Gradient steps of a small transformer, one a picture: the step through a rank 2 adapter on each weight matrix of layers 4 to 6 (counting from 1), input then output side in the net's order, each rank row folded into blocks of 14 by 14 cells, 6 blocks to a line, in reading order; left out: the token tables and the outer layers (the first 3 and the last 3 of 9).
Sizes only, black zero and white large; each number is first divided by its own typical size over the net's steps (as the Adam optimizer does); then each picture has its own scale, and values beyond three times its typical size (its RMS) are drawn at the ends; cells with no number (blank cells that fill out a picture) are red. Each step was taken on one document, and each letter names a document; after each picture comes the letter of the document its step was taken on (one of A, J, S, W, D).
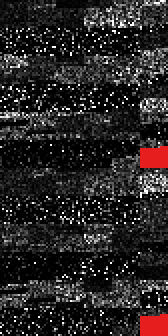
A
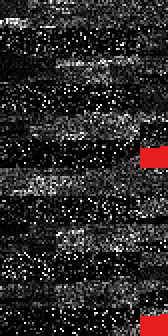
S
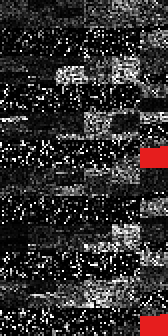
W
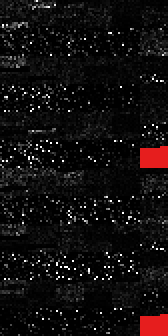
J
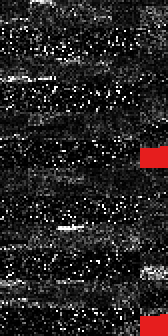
S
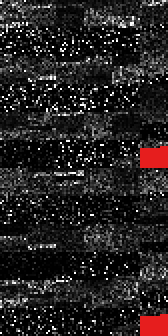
A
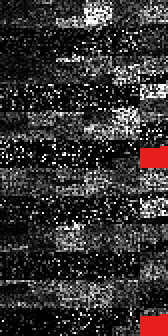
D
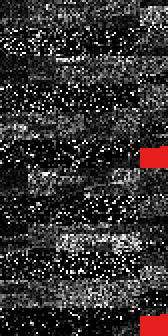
D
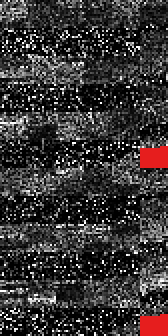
W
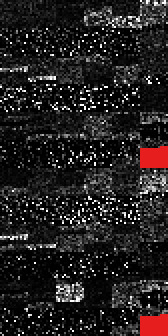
A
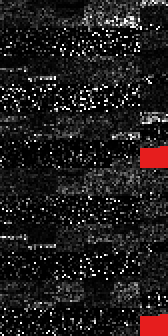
A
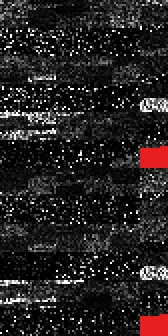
A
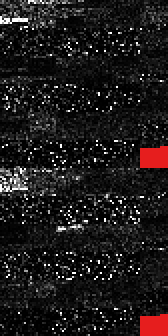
S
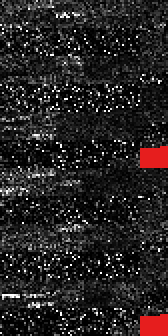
S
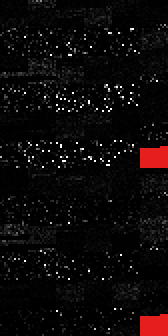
J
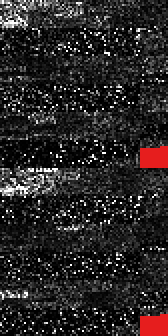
S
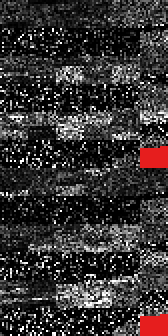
W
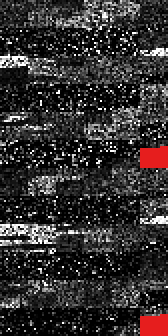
D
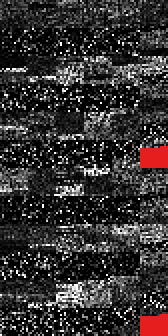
W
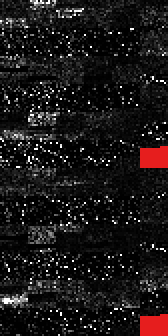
J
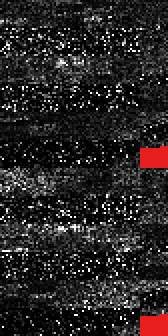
S
